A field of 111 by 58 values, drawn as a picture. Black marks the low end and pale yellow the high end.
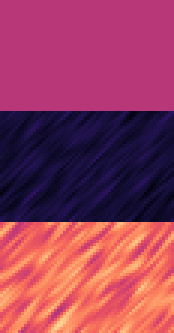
It is made of 3 by 1 panels. Panel 1,1: middling, flat. Panel 2,1: very low, slanting up to the right, faint in contrast. Panel 3,1: high, slanting up to the right.
